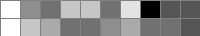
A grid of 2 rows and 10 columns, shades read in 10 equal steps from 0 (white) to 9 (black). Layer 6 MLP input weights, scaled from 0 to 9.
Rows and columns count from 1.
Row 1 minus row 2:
0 2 2 -3 -3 1 -2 4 1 0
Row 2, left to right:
0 2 3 5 5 4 3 5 5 6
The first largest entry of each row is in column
8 10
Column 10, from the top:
6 6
